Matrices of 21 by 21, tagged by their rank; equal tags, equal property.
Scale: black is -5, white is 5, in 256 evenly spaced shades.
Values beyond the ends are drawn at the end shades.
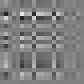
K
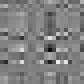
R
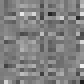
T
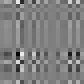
K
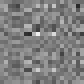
T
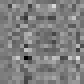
T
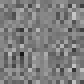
T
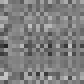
R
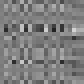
R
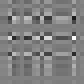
K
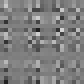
R
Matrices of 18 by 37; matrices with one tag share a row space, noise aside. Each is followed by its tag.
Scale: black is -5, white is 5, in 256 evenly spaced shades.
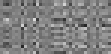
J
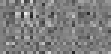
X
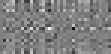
X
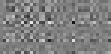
X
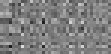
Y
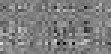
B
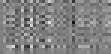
X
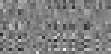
B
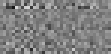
X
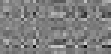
J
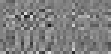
X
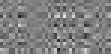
B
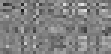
J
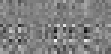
B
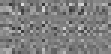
Y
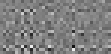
X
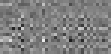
Y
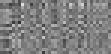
Y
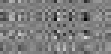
B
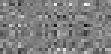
B
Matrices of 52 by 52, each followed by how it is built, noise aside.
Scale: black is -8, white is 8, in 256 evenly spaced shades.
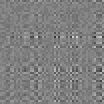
low rank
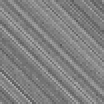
Toeplitz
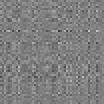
low rank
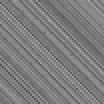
Toeplitz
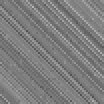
Toeplitz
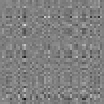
low rank
